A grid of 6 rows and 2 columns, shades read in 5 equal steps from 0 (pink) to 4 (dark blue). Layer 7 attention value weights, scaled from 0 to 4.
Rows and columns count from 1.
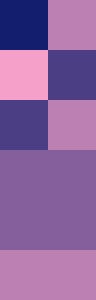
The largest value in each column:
4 3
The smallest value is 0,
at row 2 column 1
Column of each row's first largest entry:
1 2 1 1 1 1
